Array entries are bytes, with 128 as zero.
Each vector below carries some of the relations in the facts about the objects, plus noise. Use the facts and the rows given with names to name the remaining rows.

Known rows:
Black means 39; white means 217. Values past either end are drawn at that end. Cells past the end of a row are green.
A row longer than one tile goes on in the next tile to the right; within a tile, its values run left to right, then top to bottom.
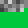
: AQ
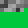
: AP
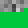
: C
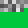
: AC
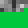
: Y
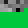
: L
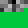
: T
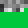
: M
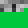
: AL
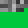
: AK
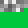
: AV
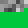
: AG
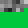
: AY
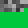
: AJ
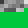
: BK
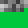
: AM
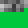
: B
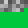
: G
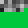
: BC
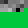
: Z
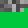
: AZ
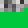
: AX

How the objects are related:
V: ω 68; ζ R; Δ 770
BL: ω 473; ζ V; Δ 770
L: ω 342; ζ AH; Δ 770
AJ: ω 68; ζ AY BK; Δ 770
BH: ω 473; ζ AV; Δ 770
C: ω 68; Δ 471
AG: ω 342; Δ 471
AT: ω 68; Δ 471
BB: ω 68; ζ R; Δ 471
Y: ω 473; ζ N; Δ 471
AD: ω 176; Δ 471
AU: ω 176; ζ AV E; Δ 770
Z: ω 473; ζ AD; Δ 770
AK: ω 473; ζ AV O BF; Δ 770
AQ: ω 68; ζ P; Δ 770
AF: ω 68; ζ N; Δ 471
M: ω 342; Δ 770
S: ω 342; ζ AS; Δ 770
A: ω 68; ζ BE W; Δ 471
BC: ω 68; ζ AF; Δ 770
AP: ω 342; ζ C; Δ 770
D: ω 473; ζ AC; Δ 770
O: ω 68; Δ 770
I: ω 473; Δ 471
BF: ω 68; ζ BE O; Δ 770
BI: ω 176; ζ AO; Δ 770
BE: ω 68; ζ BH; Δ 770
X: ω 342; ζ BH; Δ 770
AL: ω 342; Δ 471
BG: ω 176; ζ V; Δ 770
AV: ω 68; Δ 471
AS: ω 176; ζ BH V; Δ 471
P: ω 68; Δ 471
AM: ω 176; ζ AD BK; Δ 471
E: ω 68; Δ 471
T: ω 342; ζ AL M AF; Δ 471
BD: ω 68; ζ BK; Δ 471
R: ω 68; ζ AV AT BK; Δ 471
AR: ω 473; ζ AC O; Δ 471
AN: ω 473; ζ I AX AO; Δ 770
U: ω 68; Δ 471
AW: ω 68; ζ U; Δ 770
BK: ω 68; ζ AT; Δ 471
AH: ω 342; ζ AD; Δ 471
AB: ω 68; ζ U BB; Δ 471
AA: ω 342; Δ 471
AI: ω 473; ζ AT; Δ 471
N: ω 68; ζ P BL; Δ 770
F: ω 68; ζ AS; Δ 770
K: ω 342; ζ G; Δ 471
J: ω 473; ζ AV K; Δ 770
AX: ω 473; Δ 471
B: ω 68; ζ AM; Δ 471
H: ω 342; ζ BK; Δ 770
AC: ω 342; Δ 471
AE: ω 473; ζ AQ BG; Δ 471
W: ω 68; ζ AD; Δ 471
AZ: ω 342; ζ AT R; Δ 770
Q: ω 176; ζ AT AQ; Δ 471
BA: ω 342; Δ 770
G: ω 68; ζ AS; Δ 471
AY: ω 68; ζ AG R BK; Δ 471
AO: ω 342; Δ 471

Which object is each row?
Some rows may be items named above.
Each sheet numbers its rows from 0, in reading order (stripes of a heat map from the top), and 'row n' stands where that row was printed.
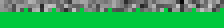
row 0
AA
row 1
AL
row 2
AB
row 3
AA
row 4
AE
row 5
AW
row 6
T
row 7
BF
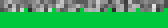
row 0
V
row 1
BL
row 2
AS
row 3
BE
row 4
AF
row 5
J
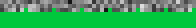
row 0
BL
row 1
W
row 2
Q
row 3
AR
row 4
BG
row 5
AH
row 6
AQ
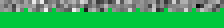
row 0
C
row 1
AV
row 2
U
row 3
BC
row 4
E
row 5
X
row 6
E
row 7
D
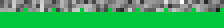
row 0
BE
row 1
BH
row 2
P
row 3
W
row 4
R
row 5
BK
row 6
O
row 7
A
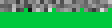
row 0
AU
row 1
N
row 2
BA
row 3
BB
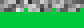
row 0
AT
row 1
AD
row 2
AS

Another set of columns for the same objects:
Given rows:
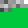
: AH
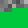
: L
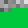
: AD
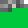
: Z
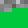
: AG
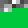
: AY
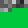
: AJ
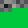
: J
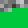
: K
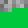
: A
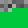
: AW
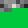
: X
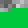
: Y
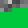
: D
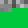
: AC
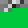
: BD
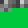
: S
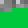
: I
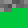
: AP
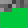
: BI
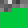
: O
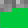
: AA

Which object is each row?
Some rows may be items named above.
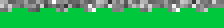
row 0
Q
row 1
Z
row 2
AW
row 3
BB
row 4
AC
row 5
Q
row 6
BB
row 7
U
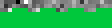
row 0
AQ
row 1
P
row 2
AV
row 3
AG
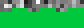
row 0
AS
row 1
BF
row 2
AV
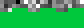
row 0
AQ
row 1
BK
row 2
Z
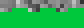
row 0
T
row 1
BC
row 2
AV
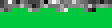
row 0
BF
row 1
N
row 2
AB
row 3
BG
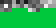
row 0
V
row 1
AF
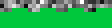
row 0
BE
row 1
R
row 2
Z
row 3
BL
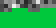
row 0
BH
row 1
AK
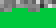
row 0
E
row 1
AR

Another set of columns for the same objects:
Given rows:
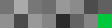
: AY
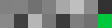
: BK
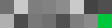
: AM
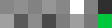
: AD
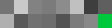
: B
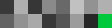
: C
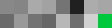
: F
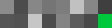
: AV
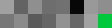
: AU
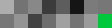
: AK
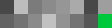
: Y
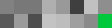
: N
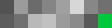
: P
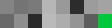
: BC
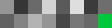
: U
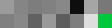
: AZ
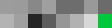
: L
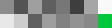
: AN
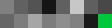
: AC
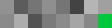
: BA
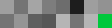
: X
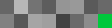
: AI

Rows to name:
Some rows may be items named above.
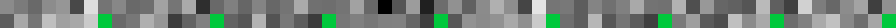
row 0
AQ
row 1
BB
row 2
E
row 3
AR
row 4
V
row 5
E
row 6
BE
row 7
AE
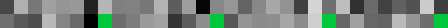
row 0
T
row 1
AB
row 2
V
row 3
O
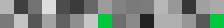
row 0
AW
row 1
BC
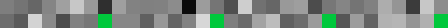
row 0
AT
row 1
AZ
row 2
Q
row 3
BL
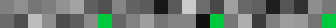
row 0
R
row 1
AC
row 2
D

